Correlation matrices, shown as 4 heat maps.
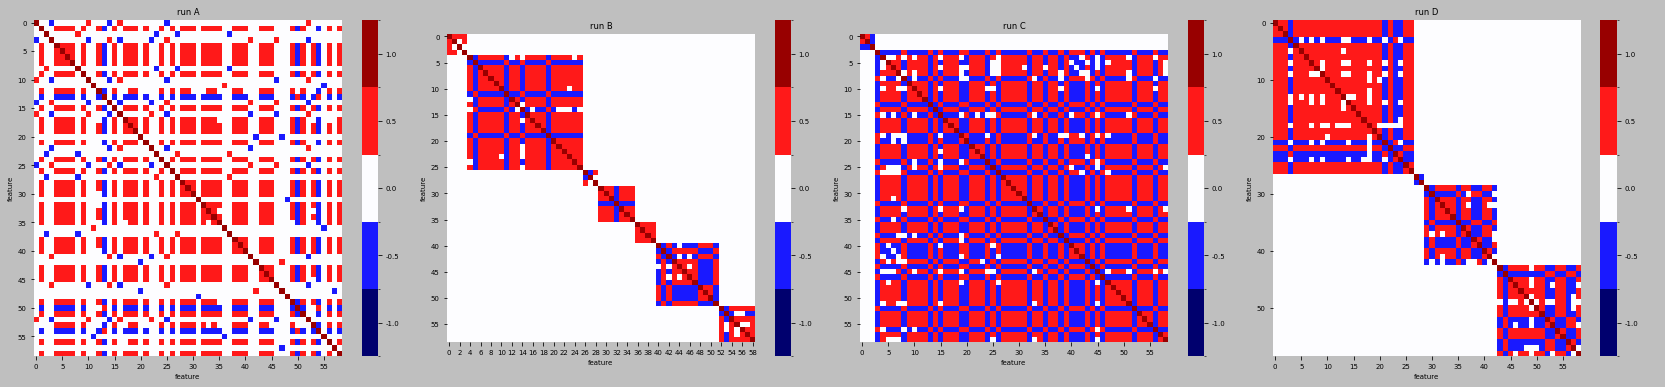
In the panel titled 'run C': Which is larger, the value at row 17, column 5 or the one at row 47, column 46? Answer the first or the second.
the first
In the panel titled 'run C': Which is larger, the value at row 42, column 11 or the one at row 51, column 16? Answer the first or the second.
the second
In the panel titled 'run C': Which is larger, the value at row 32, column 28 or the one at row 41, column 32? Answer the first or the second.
the second
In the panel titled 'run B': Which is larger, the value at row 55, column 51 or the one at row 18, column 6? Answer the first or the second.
the second
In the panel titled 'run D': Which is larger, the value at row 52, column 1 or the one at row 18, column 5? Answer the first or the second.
the second
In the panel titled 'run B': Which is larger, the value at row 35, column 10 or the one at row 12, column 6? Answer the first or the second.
the second
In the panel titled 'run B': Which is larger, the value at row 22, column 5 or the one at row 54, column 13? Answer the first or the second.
the second
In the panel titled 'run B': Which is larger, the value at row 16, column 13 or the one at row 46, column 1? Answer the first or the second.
the first
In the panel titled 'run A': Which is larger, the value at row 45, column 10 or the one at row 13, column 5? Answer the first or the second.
the first
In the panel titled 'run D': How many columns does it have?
59
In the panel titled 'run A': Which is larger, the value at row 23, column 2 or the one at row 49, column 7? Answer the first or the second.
the second
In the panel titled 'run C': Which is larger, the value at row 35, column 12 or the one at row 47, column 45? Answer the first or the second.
the second
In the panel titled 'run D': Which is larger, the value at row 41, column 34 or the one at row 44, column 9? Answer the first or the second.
the first
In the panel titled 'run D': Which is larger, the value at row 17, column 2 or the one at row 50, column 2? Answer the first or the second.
the first
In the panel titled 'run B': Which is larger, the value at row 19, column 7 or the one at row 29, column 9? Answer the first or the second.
the second
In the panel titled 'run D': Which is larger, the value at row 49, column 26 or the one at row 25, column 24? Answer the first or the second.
the first
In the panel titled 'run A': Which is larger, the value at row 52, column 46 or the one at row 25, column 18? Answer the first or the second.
the second
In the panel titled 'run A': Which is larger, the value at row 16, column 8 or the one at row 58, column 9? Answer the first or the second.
the second
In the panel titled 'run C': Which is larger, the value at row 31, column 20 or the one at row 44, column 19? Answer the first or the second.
the second
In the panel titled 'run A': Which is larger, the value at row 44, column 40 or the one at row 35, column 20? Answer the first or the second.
the first
